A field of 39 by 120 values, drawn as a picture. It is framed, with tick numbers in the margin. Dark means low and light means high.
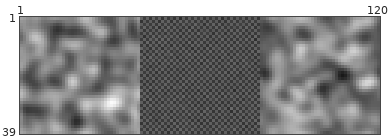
The table splits into one row of 3 panels. Panel 1,1: middling, blotchy, strong in contrast. Panel 1,2: low, checkered. Panel 1,3: middling, blotchy, strong in contrast.
